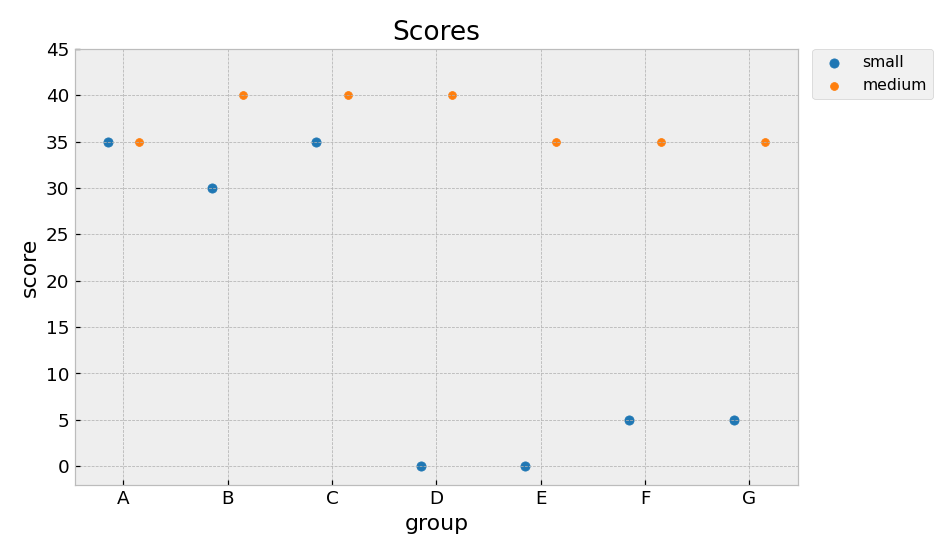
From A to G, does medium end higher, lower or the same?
the same
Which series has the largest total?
medium
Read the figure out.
Title: Scores
x-axis: group, ticks A B C D E F G
y-axis: score, ticks 0 5 10 15 20 25 30 35 40 45
Legend: small, medium
Values:
small: 35 30 35 0 0 5 5
medium: 35 40 40 40 35 35 35
